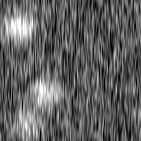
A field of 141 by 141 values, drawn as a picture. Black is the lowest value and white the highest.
Three bumps rise from the field. The top left is the ninth with the highest average. The halves do not mirror each other. Streaks run downward.
